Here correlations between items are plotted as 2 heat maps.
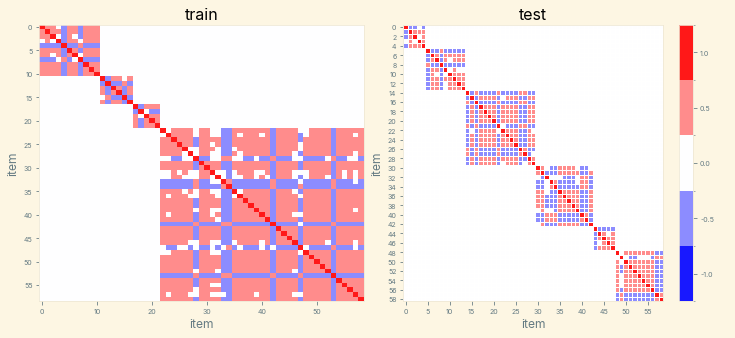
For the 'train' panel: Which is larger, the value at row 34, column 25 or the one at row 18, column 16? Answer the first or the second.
the second
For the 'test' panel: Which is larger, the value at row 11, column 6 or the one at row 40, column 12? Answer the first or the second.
the first
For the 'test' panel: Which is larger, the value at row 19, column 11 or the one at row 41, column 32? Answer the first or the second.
the second
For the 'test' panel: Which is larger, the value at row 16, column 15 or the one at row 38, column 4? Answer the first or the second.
the second
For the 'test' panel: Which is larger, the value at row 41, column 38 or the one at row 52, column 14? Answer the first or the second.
the second
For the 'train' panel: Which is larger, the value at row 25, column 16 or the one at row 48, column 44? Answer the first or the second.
the second
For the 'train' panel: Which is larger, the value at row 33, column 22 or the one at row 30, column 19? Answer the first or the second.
the second
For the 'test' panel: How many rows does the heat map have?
59
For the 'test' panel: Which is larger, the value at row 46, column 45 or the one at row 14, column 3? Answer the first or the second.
the first
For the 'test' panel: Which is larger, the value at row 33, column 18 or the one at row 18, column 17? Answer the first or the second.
the second
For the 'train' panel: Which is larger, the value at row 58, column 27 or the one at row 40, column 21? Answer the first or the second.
the first
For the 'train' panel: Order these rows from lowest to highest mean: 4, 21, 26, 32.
4, 21, 32, 26
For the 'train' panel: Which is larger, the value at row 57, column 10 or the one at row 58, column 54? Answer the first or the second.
the second
